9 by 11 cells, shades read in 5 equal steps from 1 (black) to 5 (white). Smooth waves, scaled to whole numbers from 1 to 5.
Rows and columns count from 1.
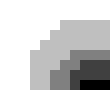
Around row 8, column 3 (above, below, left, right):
5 5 5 4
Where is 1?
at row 9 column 9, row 9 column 10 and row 9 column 11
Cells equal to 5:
49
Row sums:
55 55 50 49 48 43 39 37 34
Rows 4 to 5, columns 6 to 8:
4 4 4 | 4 4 4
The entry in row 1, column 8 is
5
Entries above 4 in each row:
11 11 6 5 4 3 3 3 3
